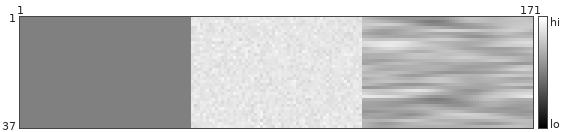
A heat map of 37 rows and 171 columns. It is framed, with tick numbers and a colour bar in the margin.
It is made of 1 by 3 panels. Panel 1,1: middling, flat. Panel 1,2: very high, fine-grained, faint in contrast. Panel 1,3: high, streaked across.
